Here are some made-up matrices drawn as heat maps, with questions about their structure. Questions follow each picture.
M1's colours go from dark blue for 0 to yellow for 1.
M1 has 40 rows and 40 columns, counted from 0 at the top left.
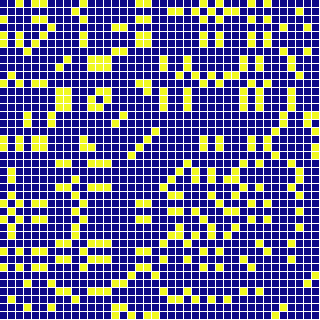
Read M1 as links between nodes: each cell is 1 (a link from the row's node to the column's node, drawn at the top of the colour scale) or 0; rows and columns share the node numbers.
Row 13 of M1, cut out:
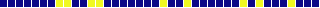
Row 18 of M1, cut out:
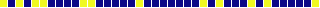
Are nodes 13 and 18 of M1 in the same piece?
yes
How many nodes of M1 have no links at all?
0
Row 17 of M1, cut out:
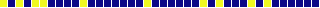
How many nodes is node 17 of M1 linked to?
10
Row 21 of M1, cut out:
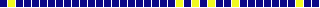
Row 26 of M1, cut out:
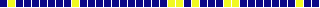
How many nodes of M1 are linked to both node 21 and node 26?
5
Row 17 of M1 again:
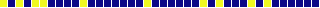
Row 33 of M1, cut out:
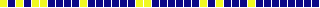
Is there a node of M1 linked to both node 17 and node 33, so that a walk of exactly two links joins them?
yes
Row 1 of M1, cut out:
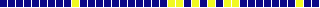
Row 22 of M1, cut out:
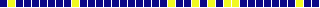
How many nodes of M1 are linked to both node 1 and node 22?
7
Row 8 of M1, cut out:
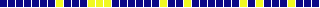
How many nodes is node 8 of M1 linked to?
9
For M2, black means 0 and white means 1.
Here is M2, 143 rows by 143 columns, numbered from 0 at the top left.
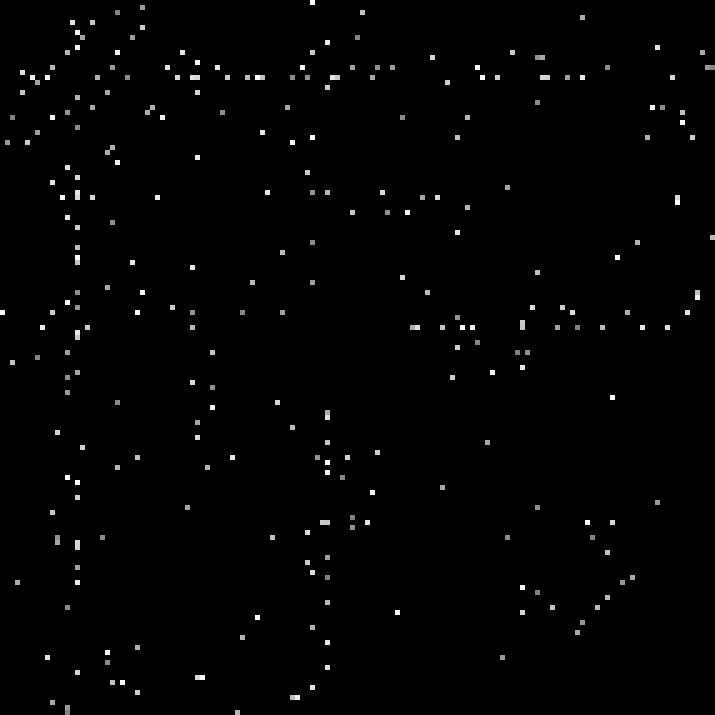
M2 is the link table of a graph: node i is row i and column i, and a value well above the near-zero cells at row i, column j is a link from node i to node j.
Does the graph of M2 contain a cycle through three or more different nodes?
no
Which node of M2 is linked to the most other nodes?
node 15
